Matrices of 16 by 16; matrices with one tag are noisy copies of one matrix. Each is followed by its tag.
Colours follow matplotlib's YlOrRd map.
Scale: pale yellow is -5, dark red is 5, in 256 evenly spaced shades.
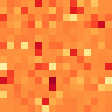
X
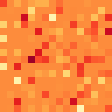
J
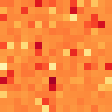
X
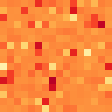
X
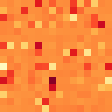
X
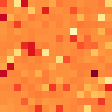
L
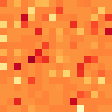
J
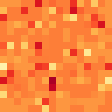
X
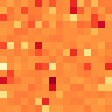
X
